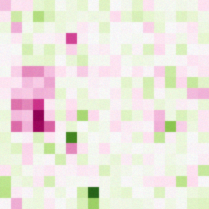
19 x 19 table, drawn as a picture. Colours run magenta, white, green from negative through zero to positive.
An odd patch, lower than its surroundings, sits in the middle left. On average the colour sits 50% of the way up the scale. No single row or column stands out from its neighbours. The ninth with the lowest average is the middle left.
